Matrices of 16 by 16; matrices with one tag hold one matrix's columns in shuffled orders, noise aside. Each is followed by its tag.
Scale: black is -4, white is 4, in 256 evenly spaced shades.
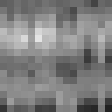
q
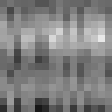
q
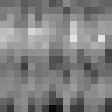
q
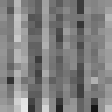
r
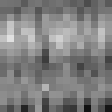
q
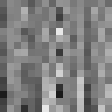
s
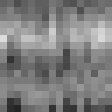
q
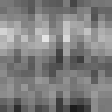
q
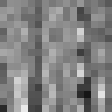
s
